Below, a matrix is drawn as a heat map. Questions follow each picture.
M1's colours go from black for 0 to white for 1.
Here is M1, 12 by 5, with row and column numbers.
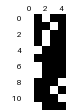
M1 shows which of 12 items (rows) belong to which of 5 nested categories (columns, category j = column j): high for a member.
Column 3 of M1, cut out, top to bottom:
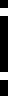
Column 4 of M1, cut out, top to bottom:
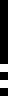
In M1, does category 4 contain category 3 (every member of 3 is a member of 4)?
no
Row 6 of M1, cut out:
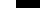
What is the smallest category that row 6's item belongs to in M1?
1
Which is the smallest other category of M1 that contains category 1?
0
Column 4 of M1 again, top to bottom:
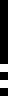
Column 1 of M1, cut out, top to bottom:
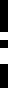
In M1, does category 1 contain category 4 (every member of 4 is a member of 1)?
no
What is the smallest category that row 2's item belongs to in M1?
2
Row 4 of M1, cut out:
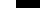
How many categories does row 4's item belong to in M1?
2
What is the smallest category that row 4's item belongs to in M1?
1
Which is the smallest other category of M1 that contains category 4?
0
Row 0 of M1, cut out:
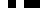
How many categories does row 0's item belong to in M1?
2
